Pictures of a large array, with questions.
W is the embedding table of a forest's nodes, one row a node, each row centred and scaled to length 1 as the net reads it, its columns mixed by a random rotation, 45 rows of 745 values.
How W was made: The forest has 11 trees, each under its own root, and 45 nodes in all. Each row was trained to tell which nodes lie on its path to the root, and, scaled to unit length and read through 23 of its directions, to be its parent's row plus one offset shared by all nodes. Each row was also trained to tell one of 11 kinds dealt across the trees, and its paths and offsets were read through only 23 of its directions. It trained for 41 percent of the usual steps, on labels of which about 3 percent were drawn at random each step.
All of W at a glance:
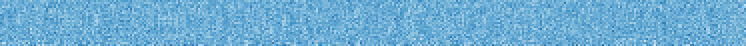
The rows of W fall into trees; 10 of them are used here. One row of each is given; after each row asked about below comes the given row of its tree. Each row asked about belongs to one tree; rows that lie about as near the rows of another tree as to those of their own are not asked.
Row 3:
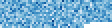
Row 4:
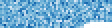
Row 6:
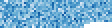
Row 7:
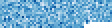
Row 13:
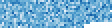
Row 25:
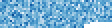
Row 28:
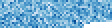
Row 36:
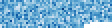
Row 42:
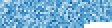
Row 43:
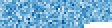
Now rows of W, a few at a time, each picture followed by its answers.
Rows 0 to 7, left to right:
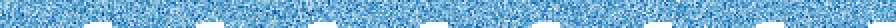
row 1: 7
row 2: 28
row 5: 6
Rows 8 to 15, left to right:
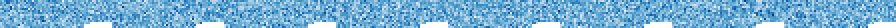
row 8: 13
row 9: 36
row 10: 36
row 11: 13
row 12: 3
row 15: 25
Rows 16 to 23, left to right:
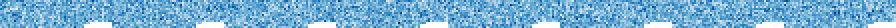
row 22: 28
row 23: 4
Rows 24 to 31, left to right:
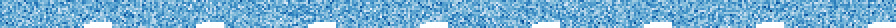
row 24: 7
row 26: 13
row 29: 4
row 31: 6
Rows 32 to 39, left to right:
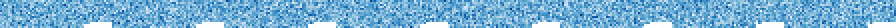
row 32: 6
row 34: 13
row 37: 6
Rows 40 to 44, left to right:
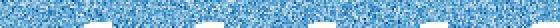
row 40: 36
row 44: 36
